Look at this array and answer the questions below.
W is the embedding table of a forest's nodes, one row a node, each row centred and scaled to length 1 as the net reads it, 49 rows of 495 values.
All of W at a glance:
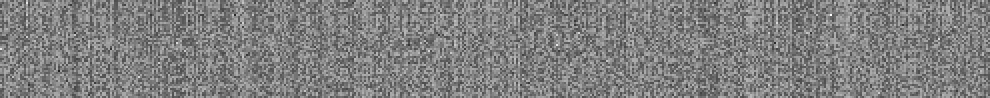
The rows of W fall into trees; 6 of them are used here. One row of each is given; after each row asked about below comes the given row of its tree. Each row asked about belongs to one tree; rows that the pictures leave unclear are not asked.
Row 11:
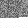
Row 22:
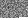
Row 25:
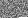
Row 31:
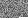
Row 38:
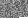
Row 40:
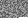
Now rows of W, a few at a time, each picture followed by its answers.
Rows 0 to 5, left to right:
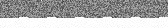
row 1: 25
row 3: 25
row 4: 40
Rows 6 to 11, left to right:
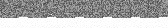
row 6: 25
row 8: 40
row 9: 40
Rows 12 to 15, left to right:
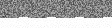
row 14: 40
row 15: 40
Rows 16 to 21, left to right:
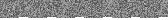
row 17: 22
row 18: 25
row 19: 11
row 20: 22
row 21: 11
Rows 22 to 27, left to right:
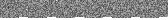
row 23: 38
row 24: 31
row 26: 40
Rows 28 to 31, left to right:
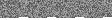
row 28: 11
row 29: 25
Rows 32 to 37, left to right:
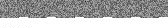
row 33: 25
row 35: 40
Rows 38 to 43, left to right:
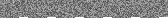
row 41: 25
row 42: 31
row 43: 38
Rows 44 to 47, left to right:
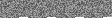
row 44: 25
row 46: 40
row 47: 40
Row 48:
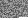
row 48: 25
